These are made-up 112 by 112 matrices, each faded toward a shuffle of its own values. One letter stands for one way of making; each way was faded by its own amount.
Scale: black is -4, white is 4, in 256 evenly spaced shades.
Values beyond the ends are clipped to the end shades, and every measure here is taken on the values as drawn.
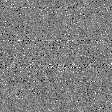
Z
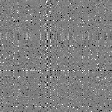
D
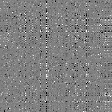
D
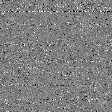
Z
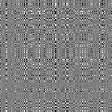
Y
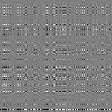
Y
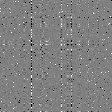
D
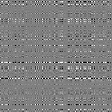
Y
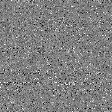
Z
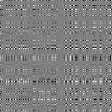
Y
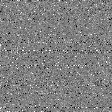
Z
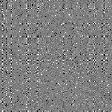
D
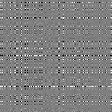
Y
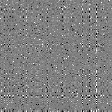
D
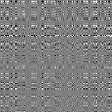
Y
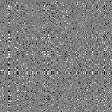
D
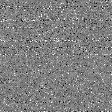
Z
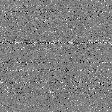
Z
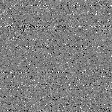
Z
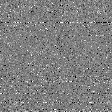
Z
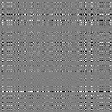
Y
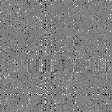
D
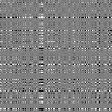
Y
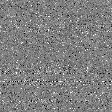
Z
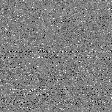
Z
